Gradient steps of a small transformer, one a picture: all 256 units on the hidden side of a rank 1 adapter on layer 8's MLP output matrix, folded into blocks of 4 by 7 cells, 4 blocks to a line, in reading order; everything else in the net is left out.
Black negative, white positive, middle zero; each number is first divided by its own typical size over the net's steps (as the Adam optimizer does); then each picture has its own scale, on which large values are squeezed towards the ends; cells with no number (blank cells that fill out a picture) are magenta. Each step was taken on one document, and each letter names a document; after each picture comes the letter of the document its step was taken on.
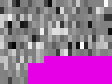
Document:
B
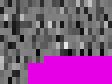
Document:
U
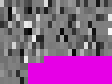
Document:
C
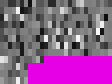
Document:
U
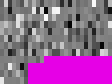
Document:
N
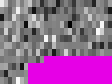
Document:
N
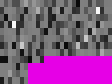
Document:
B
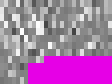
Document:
N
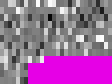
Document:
U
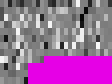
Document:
U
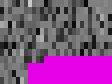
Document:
C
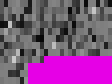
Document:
C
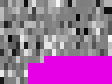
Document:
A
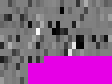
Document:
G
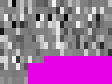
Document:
U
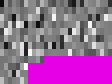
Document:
N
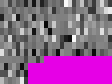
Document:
N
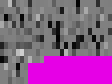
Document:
B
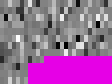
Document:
B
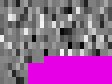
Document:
C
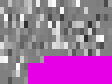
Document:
B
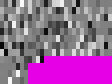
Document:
B
